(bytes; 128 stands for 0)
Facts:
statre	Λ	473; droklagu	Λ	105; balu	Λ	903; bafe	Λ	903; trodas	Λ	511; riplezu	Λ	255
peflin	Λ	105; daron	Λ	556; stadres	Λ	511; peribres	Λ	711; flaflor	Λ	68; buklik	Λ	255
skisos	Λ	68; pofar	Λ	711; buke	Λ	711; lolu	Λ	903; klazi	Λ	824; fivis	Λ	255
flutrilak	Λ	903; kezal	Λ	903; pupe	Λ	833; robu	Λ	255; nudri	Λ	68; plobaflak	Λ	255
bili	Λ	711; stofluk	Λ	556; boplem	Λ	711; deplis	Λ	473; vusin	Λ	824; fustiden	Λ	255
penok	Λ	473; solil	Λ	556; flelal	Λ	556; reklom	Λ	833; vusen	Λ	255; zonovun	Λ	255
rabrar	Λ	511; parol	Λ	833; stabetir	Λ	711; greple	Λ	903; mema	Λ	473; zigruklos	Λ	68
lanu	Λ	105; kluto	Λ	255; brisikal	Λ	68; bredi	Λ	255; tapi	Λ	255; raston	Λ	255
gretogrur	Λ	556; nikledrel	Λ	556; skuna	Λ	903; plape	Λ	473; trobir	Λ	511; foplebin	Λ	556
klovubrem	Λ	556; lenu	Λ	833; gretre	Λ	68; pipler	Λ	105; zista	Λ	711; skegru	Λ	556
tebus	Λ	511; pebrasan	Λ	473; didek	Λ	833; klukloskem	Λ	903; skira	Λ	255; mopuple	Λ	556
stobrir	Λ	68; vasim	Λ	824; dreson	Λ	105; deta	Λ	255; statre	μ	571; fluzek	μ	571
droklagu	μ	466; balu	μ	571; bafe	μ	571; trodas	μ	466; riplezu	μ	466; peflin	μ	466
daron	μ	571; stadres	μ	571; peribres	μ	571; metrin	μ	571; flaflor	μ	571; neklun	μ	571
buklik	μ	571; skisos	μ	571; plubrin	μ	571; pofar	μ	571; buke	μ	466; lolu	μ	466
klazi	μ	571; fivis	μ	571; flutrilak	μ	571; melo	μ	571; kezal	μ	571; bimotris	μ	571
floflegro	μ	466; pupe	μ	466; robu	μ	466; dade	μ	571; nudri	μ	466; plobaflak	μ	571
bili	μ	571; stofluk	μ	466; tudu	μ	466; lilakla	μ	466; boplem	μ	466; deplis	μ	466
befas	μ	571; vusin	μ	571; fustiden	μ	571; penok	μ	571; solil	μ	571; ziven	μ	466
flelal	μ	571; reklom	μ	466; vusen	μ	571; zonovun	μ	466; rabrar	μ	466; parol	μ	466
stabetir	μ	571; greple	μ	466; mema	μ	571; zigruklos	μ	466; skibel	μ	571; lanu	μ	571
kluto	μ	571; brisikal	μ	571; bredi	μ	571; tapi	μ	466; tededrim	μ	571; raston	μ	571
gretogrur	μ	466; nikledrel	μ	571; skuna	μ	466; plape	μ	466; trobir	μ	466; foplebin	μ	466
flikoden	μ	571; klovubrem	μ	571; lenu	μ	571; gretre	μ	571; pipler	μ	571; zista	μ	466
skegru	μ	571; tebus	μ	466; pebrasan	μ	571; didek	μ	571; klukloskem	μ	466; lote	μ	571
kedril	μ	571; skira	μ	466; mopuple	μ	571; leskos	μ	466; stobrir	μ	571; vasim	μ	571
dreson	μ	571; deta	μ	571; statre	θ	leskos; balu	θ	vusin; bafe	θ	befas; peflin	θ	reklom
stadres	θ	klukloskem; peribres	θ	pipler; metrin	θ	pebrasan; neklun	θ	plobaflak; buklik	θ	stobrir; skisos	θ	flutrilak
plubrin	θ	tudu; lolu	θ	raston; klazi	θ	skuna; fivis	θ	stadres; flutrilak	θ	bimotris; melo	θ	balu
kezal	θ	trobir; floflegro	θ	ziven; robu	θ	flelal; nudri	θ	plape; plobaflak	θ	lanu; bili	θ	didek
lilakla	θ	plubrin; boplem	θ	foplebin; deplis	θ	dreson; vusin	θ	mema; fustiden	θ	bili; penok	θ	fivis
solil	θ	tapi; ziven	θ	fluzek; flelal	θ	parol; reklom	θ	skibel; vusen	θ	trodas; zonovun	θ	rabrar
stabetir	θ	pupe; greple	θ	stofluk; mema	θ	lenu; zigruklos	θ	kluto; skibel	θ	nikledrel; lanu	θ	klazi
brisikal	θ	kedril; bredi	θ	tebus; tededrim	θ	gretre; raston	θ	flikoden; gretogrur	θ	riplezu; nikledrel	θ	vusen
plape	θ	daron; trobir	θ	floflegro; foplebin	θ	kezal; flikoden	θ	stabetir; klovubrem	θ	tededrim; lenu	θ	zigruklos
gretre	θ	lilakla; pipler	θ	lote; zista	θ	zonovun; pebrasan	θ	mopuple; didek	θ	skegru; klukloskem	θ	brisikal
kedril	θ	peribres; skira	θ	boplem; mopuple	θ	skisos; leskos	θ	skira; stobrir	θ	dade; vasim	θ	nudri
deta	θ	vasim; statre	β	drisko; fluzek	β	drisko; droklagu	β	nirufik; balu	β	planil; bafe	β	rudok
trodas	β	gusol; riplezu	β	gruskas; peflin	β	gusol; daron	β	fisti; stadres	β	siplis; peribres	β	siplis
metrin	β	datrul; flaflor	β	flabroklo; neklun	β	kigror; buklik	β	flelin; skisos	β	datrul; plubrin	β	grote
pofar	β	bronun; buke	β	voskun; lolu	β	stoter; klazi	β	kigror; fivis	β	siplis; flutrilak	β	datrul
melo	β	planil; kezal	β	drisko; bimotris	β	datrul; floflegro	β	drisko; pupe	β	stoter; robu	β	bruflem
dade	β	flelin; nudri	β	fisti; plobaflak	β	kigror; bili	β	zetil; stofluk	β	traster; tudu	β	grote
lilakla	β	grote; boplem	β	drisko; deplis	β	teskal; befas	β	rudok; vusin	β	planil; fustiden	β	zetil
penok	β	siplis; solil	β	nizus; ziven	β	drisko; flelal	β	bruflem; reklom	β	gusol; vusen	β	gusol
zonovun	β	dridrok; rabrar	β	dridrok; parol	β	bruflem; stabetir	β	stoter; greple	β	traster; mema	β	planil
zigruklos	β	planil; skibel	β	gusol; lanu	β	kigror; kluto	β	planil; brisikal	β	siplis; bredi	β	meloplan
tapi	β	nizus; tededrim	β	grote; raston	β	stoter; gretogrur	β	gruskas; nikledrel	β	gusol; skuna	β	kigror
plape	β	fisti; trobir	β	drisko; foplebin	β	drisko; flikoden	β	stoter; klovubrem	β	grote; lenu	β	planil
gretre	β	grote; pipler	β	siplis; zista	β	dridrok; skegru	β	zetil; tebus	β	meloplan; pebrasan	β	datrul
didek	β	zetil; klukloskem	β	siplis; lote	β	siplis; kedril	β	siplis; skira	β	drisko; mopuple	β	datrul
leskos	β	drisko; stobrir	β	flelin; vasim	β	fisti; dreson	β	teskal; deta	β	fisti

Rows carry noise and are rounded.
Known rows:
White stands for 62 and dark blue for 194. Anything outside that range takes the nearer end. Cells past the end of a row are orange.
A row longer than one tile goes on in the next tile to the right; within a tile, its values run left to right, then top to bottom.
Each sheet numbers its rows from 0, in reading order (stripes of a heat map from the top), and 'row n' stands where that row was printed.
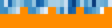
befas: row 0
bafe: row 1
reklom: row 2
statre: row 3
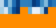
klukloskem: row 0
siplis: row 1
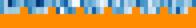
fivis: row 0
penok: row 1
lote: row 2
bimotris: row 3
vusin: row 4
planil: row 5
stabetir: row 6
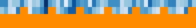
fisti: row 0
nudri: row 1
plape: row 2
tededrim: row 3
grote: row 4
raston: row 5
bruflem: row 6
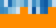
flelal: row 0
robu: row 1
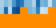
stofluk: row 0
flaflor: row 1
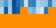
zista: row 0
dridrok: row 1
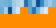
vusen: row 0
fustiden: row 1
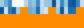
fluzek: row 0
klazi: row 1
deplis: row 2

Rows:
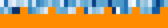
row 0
ziven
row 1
pebrasan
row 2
stobrir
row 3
stadres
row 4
pipler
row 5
parol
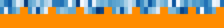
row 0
kedril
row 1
lenu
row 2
drisko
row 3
tudu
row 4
daron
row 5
solil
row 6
trodas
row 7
peribres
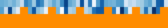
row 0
flutrilak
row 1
melo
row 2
brisikal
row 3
skuna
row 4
kezal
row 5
leskos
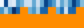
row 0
trobir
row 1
rabrar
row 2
tebus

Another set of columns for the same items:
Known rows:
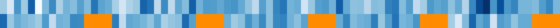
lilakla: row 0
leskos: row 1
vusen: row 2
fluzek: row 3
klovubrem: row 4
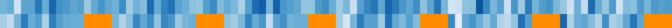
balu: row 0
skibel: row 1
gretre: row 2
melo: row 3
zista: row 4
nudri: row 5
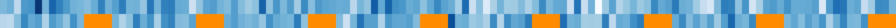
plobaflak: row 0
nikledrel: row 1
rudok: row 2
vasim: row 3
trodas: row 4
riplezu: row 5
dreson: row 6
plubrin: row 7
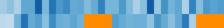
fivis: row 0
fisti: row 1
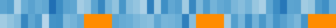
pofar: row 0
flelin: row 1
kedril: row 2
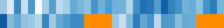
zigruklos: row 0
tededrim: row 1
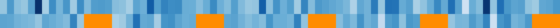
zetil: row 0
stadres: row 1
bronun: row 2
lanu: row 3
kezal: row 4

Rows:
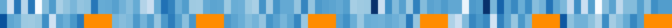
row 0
tudu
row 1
lenu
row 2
planil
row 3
drisko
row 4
statre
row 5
plape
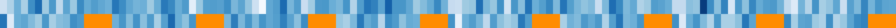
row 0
reklom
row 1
skegru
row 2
lote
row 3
bili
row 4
deplis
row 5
stabetir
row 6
gretogrur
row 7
klukloskem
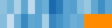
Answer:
vusin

